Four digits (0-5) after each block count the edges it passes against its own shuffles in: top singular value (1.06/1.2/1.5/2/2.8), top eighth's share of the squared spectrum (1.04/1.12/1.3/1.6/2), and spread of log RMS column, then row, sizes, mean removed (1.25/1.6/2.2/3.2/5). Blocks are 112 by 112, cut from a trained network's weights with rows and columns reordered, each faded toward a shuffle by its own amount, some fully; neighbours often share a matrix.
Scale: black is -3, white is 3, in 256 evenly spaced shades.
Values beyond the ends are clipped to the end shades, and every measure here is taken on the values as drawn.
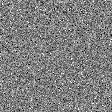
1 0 0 0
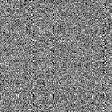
4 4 3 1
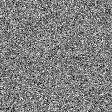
2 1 0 0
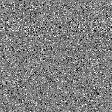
3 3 0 2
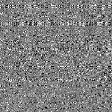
4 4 0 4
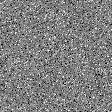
1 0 0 0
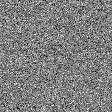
1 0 0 0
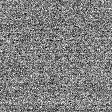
2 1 0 0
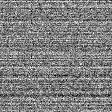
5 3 0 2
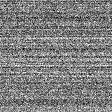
4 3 0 2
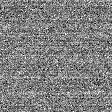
3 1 0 0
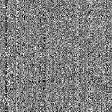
3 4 3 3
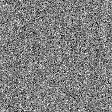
1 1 1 0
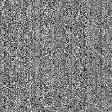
3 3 3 2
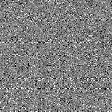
4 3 0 3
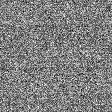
1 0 0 0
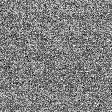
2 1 0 0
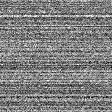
5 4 1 3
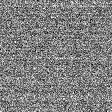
2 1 0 0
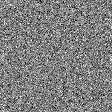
2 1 0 0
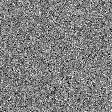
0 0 0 0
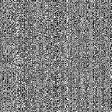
3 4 3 2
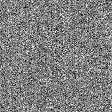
2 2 1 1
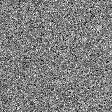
0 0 0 0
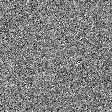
0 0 0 0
